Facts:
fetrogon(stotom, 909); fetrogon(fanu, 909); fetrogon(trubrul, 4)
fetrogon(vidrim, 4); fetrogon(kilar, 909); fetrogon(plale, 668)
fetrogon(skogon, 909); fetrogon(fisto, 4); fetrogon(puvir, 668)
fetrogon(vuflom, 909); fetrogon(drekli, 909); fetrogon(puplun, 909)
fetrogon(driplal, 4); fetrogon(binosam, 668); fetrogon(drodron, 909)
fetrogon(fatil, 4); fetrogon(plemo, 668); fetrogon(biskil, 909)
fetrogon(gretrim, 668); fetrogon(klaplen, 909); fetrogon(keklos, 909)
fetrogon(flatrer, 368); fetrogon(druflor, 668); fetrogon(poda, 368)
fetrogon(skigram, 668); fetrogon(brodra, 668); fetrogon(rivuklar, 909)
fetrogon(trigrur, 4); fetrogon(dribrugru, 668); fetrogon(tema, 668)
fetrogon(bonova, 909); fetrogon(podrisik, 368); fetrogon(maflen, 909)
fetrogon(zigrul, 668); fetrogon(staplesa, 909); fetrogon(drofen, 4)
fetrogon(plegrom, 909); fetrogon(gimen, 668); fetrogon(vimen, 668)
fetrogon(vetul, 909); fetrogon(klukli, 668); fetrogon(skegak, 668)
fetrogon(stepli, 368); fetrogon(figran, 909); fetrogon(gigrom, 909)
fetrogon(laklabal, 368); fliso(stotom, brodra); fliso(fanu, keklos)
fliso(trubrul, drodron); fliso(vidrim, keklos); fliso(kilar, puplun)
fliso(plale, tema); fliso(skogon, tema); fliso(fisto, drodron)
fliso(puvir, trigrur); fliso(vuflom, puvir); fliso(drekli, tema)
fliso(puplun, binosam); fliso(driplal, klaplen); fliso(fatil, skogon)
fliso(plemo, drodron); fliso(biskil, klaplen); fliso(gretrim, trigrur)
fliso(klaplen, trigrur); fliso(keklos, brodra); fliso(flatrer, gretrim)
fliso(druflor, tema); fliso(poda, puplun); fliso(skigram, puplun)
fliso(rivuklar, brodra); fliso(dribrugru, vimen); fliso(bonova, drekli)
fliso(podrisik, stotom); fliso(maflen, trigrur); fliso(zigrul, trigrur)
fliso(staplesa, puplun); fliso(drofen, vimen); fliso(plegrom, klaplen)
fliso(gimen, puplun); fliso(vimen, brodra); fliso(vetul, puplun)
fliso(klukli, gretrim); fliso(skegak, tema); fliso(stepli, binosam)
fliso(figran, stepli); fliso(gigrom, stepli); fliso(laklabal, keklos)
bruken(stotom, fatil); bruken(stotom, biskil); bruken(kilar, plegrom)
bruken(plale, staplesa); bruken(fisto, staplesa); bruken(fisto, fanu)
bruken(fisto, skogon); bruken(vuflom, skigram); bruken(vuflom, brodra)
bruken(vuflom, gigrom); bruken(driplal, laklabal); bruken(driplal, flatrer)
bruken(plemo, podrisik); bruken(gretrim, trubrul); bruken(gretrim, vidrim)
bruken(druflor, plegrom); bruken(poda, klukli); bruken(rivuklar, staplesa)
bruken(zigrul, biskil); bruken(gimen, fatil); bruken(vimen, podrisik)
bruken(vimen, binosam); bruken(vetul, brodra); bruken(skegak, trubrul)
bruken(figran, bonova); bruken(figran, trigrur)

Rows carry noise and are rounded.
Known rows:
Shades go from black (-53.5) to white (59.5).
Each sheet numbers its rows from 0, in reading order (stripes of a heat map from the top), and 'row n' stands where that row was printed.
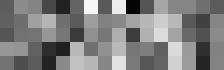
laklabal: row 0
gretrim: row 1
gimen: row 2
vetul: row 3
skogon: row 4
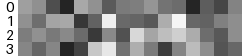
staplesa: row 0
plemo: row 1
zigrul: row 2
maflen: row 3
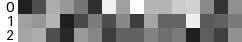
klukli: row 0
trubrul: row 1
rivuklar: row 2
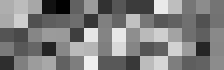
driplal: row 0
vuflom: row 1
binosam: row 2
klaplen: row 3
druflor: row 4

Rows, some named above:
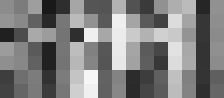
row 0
figran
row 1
biskil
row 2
klukli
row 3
biskil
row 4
biskil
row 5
plegrom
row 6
plegrom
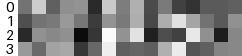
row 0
stepli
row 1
gimen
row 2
poda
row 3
plemo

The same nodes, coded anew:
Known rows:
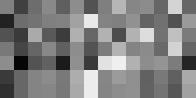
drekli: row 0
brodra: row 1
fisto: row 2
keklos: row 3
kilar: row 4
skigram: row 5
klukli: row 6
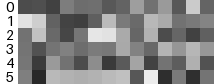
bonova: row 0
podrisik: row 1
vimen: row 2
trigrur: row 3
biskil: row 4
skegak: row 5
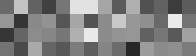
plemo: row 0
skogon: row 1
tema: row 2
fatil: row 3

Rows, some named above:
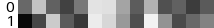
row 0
plemo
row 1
plale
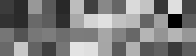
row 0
rivuklar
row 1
druflor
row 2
trigrur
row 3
plemo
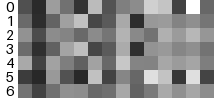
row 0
staplesa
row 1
trubrul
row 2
drofen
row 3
trubrul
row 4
driplal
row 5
rivuklar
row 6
vidrim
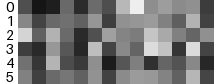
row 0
plegrom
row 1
vetul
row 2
poda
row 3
rivuklar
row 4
stotom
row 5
vuflom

